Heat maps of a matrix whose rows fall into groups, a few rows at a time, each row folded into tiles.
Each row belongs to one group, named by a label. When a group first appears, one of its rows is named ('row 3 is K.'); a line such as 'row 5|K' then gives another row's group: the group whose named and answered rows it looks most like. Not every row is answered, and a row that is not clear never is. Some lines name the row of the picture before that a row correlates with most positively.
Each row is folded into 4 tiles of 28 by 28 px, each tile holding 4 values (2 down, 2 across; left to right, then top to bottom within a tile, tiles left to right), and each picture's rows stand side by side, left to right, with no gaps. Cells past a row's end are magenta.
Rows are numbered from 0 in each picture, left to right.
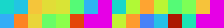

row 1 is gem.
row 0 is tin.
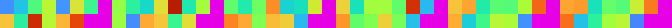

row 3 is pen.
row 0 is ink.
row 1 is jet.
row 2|gem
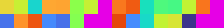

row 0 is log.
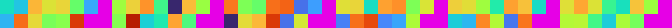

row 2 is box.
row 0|tin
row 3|log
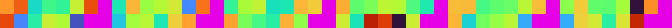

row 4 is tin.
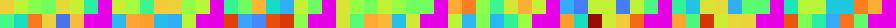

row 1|log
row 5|ink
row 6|ink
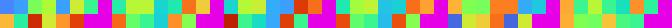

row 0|ink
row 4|box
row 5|pen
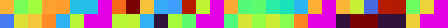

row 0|box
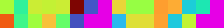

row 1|box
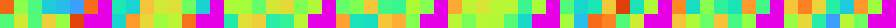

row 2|log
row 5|jet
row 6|pen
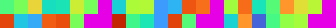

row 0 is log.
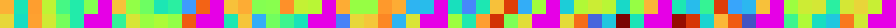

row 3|box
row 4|jet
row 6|gem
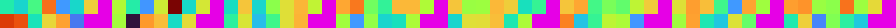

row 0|gem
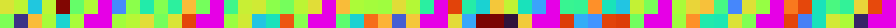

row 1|ink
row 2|gem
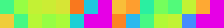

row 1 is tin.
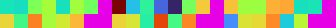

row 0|ink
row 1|pen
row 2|box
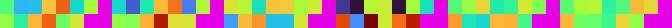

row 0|jet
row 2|log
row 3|ink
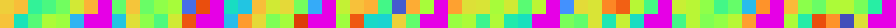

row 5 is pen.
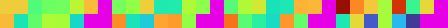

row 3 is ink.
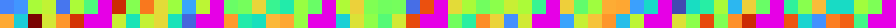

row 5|box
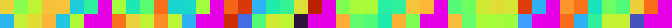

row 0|box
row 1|gem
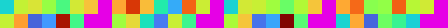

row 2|gem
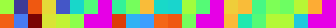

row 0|ink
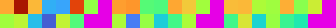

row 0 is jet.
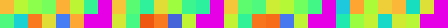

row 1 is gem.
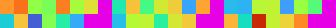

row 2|ink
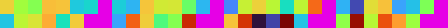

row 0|box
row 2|gem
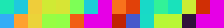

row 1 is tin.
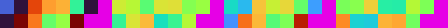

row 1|log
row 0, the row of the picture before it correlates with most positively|0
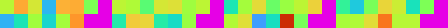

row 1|log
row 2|gem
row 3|jet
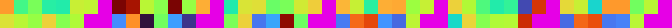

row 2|gem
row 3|log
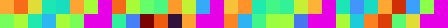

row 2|tin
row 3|jet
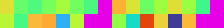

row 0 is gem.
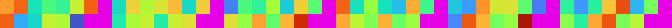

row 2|ink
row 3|pen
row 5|jet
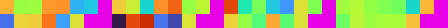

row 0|box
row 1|log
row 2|pen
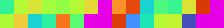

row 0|gem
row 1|tin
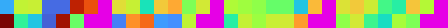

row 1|log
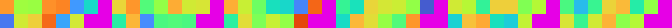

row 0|box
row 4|log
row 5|jet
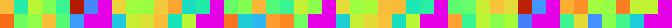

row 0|pen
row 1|box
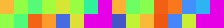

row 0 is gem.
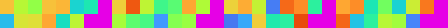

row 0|box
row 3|tin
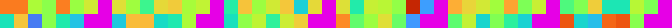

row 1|log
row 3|pen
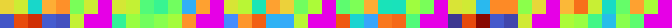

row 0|log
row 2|log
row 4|log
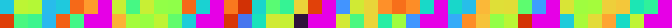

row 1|pen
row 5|box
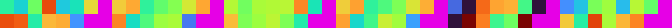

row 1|tin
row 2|pen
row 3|tin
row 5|ink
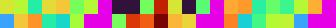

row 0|log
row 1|jet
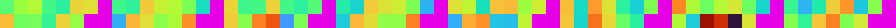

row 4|log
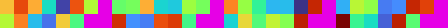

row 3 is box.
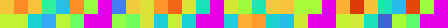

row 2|log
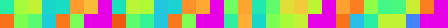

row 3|tin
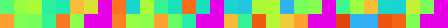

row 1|pen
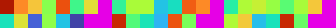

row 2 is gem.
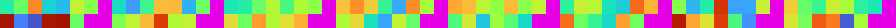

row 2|ink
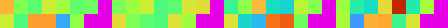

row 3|jet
